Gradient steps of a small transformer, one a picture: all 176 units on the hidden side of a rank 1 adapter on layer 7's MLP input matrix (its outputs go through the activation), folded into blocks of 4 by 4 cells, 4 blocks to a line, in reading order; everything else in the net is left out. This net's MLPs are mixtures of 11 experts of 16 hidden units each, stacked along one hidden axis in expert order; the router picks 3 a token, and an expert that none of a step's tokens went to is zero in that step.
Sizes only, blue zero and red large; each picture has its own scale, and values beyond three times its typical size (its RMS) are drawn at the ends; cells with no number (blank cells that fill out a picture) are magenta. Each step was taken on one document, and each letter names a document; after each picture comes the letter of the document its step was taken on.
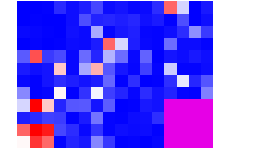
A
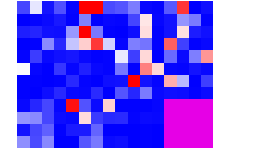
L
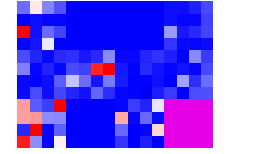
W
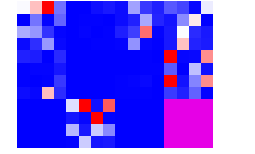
L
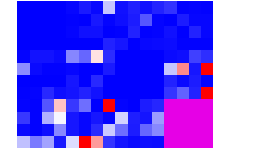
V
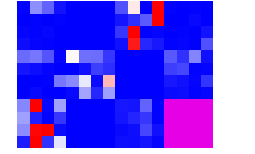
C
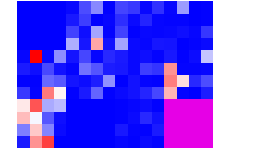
A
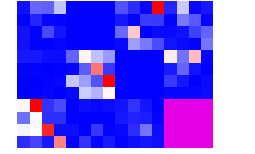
C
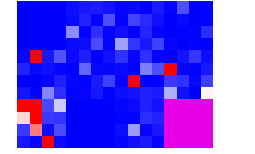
A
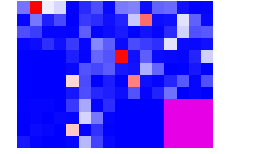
L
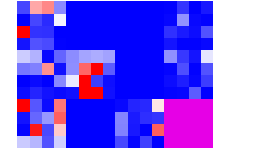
W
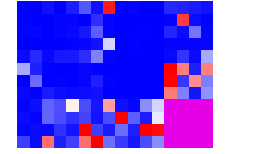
V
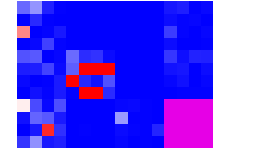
W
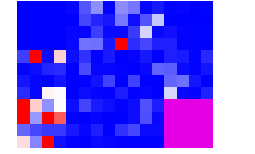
A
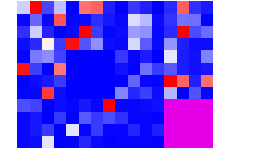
L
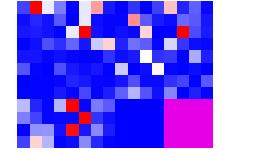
L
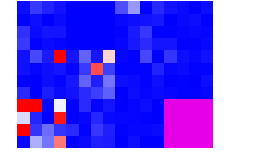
C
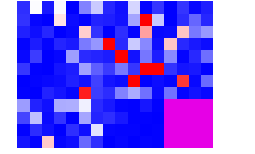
L
